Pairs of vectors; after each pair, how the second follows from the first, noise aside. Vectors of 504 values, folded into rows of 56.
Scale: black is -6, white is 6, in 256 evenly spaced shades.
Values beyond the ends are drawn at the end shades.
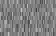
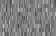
wrapped around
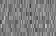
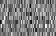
scaled up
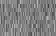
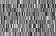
scaled up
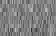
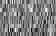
scaled up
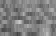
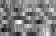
scaled up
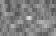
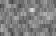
wrapped around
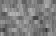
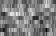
scaled up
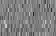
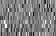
scaled up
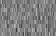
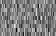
scaled up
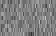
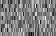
scaled up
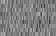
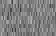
wrapped around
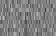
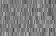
wrapped around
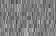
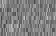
wrapped around
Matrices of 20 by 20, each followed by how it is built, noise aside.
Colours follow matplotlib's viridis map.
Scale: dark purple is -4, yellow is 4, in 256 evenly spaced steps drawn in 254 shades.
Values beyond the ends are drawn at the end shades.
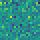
uneven rows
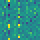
uneven columns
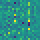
uneven columns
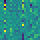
uneven columns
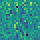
uneven columns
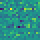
uneven rows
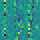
uneven columns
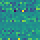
uneven rows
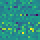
uneven rows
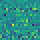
uneven rows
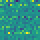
uneven rows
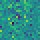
uneven columns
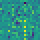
uneven columns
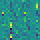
uneven columns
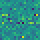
uneven rows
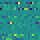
uneven rows
